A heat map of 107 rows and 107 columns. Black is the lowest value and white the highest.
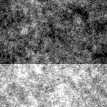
The ninth with the highest average is the bottom middle. No regular stripes run through it. On average the colour sits 50% of the way up the scale. A horizontal seam about 60% of the way down splits the table, and the bottom part is higher.
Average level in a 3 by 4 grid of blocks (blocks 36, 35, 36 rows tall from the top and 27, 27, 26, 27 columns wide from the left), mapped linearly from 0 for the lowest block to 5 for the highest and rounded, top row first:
1 1 1 0
1 2 2 1
4 4 5 4
